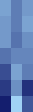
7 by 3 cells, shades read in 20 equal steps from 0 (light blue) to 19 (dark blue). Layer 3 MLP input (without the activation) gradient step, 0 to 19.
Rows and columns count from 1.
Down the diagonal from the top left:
5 9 7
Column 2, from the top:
9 9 10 8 5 7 0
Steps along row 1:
up down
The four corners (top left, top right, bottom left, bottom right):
5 6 19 13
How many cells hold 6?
3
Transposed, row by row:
5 6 6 10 14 16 19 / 9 9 10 8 5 7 0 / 6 5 7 8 9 17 13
